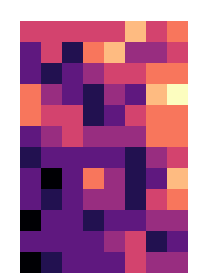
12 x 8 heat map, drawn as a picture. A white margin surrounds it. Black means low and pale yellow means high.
Ninth with the lowest average: bottom left. Slope: up to the top right. Average level on the scale: 40%. Ninth with the highest average: top right.
